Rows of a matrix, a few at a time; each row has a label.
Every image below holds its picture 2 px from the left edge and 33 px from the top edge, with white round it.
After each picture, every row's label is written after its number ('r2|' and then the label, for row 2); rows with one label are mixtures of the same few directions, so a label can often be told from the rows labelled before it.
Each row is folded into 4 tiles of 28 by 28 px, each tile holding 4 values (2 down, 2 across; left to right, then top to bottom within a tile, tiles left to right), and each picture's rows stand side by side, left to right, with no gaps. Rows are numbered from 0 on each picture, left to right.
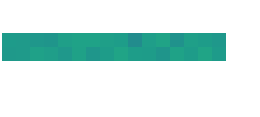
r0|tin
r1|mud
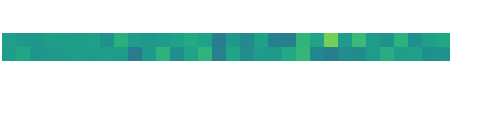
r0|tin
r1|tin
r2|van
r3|mud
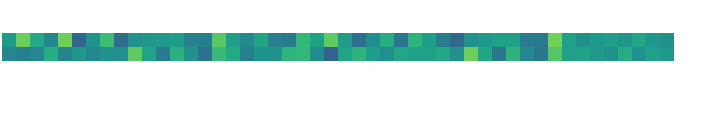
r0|mud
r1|tin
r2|van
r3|mud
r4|tin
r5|mud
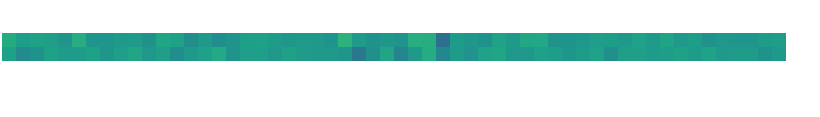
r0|tin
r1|van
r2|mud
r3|tin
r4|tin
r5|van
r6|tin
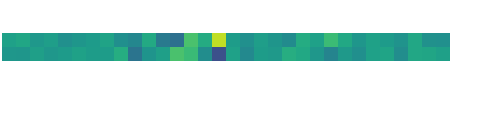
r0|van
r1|van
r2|van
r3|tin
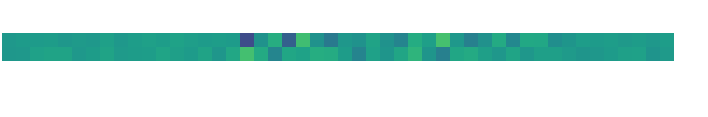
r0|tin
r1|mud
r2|mud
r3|van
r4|mud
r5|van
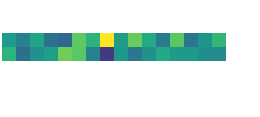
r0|van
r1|mud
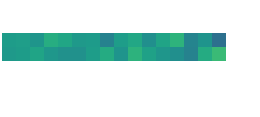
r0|van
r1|van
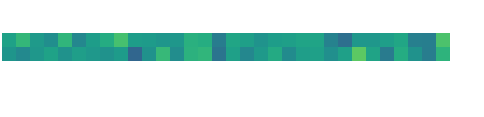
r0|mud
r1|tin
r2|tin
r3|tin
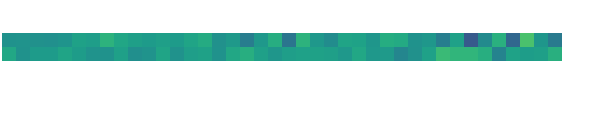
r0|van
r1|tin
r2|mud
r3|van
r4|mud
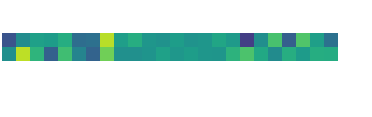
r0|tin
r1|mud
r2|mud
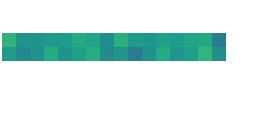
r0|tin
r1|tin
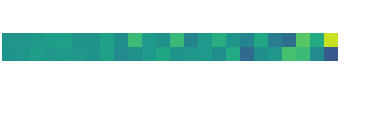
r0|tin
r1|mud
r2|van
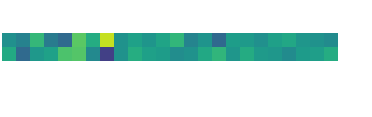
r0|van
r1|van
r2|van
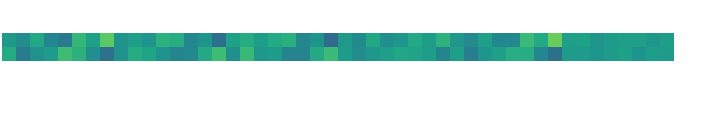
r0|van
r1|van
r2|van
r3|van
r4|van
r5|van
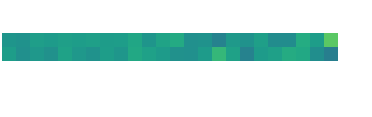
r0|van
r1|van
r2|van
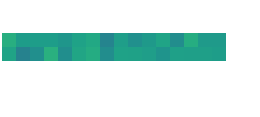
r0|tin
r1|mud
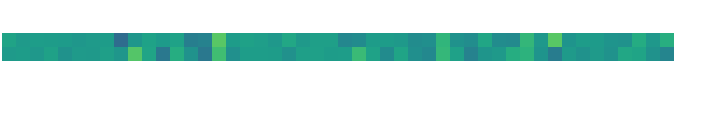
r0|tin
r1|tin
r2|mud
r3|tin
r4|van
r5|van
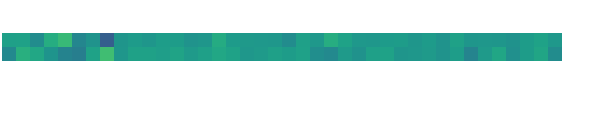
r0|van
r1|tin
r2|van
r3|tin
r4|tin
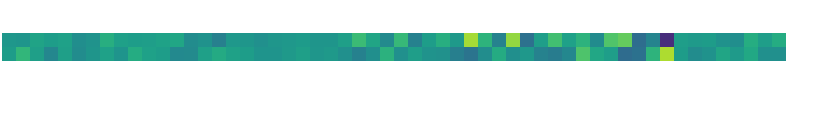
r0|tin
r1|van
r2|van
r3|mud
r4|mud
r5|van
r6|van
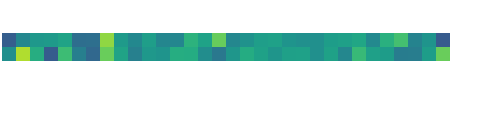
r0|tin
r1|van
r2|tin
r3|van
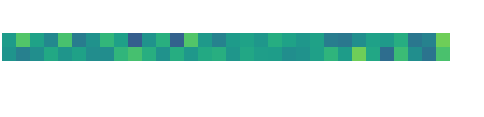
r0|mud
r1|mud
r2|van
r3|tin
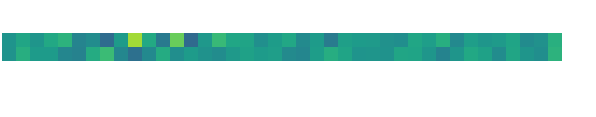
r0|van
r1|mud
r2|van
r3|van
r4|tin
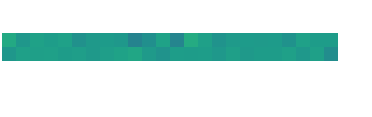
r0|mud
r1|mud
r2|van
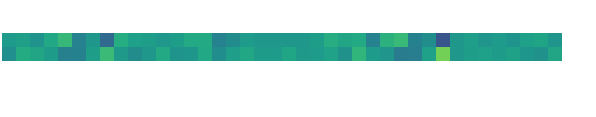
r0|van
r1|tin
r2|tin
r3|van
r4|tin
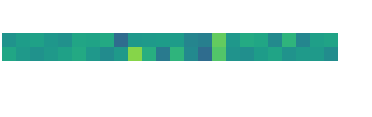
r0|van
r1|tin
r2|mud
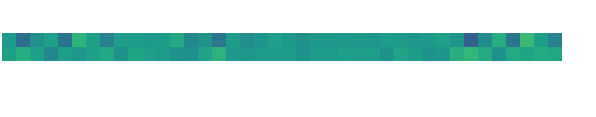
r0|mud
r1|van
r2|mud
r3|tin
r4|mud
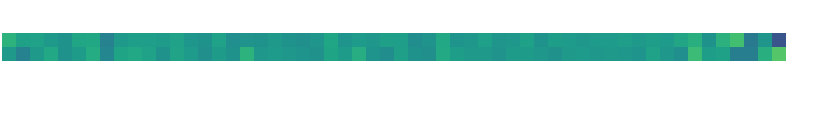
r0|tin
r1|tin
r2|tin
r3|tin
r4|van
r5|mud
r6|van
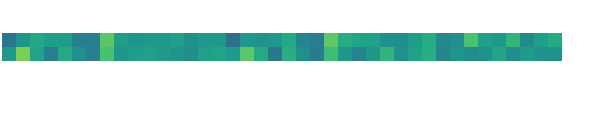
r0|tin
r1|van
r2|tin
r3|tin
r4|mud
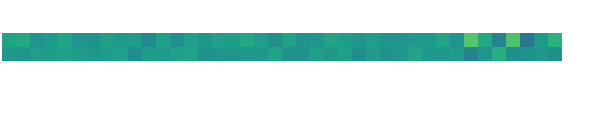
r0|mud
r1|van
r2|mud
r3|van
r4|mud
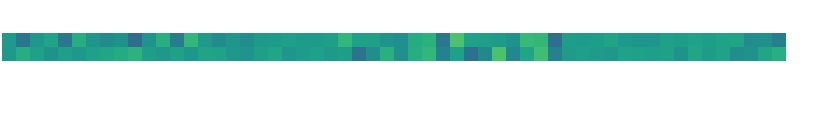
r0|mud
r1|mud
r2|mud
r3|tin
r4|tin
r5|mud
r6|van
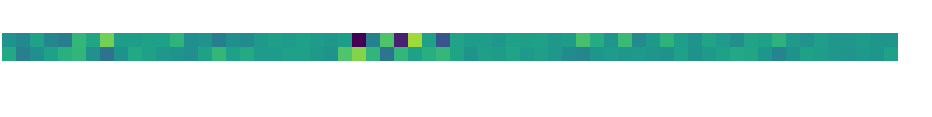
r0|van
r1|van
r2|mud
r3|mud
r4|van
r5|mud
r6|van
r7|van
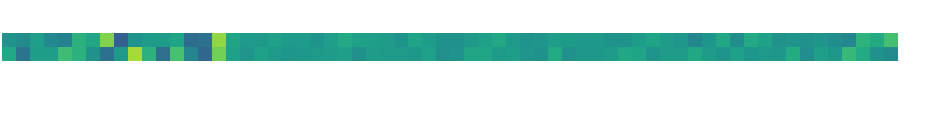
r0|van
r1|tin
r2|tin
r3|tin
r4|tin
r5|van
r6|mud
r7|van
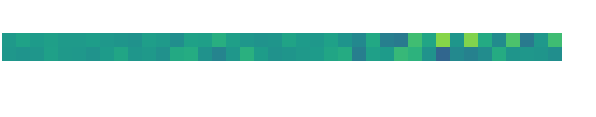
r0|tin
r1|van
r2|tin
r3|van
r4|mud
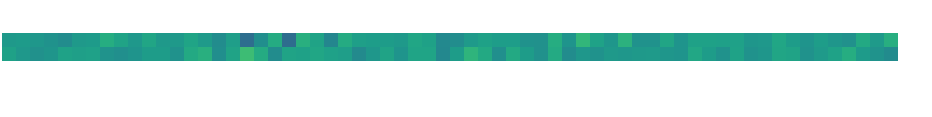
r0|van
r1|tin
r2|mud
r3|tin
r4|tin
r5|mud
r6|tin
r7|van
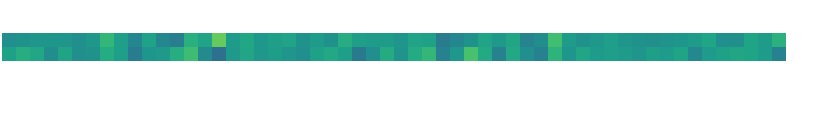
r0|tin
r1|van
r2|van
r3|tin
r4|tin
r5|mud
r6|van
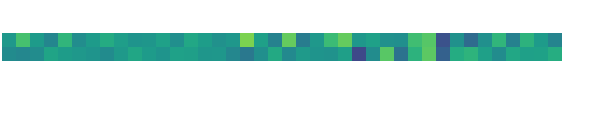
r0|mud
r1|mud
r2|mud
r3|tin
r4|mud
